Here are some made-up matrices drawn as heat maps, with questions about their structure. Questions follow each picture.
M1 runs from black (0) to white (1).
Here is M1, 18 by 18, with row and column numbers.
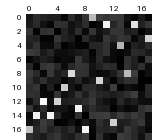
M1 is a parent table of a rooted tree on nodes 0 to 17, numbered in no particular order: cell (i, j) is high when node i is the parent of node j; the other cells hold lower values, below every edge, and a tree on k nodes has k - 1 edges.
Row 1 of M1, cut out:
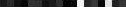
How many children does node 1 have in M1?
2
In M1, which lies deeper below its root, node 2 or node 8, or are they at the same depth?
node 2
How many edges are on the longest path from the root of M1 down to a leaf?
8
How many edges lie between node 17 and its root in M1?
4
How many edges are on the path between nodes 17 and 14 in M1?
2
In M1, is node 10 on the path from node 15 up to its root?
no
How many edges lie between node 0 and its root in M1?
1
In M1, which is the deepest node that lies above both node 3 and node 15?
14
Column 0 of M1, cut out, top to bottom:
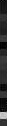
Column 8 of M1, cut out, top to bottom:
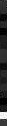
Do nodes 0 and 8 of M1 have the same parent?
yes
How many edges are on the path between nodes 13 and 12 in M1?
2
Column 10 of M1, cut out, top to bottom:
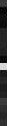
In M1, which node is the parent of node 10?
9
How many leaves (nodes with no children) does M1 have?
6
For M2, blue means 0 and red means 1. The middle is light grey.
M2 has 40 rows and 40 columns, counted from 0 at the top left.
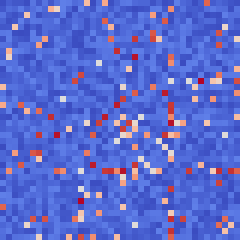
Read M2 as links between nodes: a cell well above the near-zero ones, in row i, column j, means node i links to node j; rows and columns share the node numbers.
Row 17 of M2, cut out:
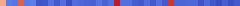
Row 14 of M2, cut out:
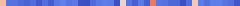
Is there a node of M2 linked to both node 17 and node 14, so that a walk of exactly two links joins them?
yes
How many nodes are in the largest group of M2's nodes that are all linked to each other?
3
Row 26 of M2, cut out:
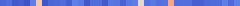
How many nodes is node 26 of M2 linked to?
3
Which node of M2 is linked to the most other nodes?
node 28
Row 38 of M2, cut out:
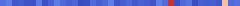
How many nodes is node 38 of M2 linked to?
2
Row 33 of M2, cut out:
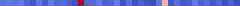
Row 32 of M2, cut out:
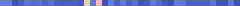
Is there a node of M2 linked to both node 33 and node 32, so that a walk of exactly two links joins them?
no
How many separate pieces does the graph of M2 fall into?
1
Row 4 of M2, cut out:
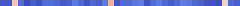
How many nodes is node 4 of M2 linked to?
3
